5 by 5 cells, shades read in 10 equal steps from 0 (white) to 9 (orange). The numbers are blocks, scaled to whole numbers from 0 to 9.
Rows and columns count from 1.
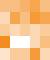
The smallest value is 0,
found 2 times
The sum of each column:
23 19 19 29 24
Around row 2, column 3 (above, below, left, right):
6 4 7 8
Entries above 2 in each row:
5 5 5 3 4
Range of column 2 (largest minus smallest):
7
